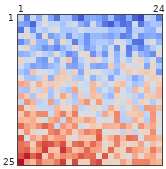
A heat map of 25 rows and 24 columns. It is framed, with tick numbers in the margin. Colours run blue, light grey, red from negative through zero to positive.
No regular stripes run through it. Overall the values sit about 50% of the way up the scale. The field climbs toward the bottom. The top right is the ninth with the lowest average.
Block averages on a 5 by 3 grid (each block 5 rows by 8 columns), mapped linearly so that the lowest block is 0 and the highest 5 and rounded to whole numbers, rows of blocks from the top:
1 0 0 / 1 1 1 / 2 2 2 / 4 3 3 / 5 4 4
